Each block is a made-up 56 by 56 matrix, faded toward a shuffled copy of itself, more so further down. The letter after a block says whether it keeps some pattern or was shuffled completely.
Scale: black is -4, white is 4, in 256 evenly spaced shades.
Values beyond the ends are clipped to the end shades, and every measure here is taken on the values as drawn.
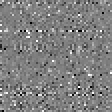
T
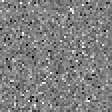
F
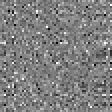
T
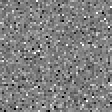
F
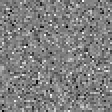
F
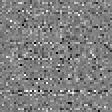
T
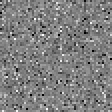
F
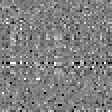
T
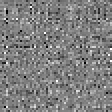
T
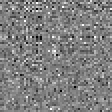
T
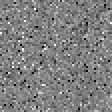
F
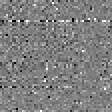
T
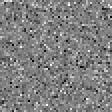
F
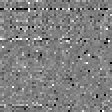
T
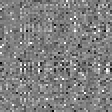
T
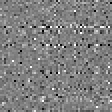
T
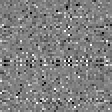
T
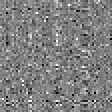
T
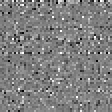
T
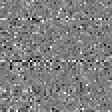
T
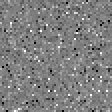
F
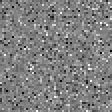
F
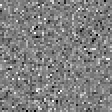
F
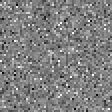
F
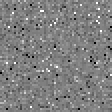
F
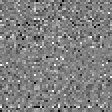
T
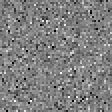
F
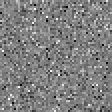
F
